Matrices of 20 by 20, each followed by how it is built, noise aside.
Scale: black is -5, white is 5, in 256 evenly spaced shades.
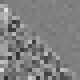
lower triangular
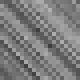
Toeplitz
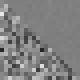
lower triangular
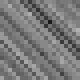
Toeplitz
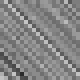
Toeplitz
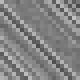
Toeplitz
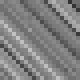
Toeplitz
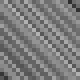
Toeplitz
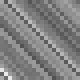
Toeplitz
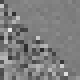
lower triangular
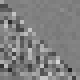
lower triangular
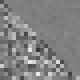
lower triangular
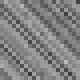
Toeplitz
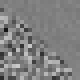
lower triangular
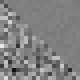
lower triangular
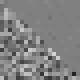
lower triangular
